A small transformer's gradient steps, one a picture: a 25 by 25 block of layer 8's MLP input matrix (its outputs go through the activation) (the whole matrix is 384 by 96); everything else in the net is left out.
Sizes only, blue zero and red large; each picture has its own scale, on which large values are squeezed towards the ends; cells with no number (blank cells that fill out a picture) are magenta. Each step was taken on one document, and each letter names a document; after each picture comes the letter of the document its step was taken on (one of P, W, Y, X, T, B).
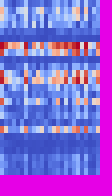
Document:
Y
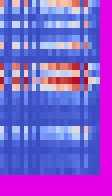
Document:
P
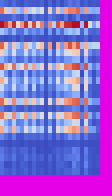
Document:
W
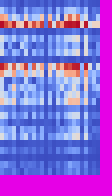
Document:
W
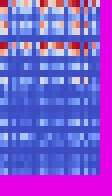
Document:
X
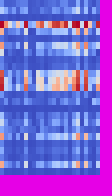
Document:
Y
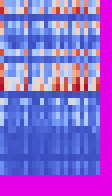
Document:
Y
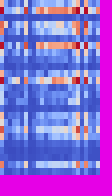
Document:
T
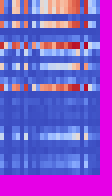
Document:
P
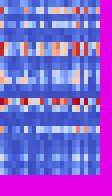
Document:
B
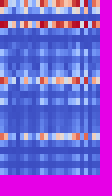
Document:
X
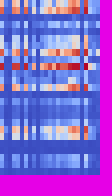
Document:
P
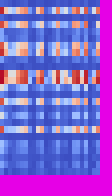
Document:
B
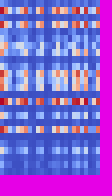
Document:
B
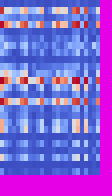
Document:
B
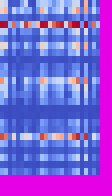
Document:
X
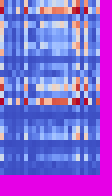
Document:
T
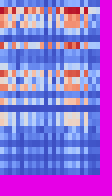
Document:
W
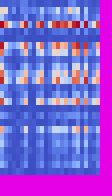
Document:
B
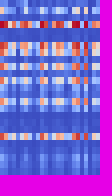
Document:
X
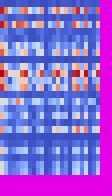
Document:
B
